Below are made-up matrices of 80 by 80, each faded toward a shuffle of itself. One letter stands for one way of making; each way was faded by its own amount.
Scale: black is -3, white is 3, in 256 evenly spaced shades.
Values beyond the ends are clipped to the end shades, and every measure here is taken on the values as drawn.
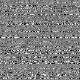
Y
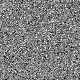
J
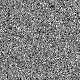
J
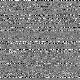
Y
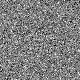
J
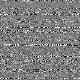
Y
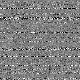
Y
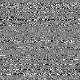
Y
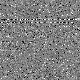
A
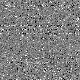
A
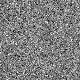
J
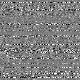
Y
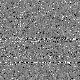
A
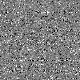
A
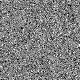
J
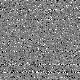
A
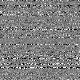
Y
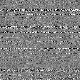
Y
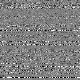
Y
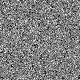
J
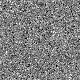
J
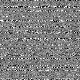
Y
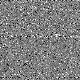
A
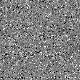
A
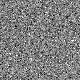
J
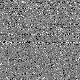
A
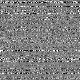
Y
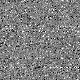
A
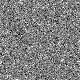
J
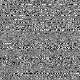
Y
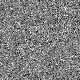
J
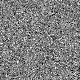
J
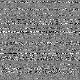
Y
